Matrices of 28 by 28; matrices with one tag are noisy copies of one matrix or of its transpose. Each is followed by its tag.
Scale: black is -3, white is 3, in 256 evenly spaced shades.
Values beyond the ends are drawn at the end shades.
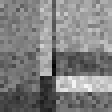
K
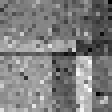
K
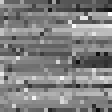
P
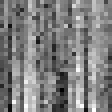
P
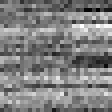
P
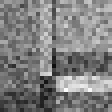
K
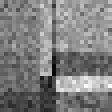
K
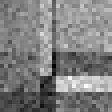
K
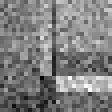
K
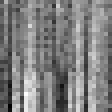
P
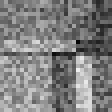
K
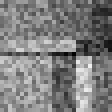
K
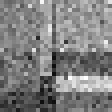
K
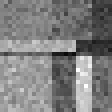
K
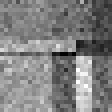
K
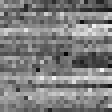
P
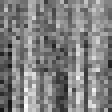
P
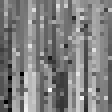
P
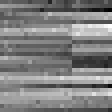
P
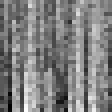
P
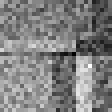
K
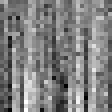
P
